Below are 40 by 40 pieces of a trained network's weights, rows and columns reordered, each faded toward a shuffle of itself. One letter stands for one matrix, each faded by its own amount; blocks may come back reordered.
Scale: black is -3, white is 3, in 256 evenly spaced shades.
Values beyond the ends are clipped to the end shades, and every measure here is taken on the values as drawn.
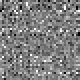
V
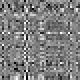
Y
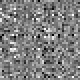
Y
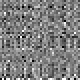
Y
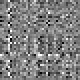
Y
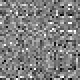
V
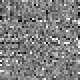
V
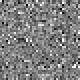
V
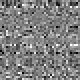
Y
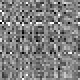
Y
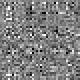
Y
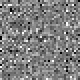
V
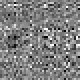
Y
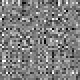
Y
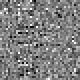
V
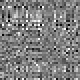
Y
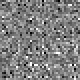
V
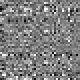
Y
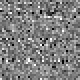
V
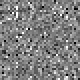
V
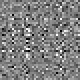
Y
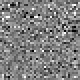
V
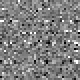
V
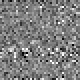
V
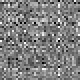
Y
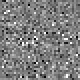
V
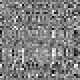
Y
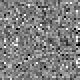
V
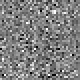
V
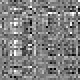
Y
